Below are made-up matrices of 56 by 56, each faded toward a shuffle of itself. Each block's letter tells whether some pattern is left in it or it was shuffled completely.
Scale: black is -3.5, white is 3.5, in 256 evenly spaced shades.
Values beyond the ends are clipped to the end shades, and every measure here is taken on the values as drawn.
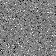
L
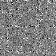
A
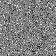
L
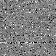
A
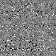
A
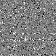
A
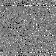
A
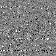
A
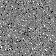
L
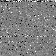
A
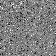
L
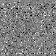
A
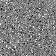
L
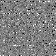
A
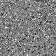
L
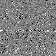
A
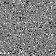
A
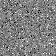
L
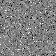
L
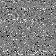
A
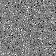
L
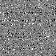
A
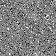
L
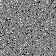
L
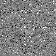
A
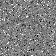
L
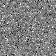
L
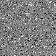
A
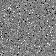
L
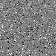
L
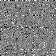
A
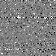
A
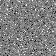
L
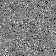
L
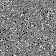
L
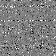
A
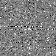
A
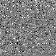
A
